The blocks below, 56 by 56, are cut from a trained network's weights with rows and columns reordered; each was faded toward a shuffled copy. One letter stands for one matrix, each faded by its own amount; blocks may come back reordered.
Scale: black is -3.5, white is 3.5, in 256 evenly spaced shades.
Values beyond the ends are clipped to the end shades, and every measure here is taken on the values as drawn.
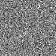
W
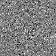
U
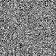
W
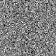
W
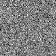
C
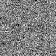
W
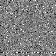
U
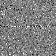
U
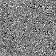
U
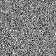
C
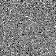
U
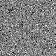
U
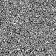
C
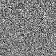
C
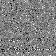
U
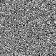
C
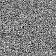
C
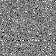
U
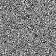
C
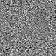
W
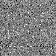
U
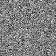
W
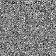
C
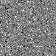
U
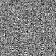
W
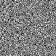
C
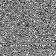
U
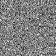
C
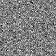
W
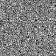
C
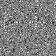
U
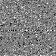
U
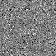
U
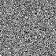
C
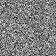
C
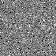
U
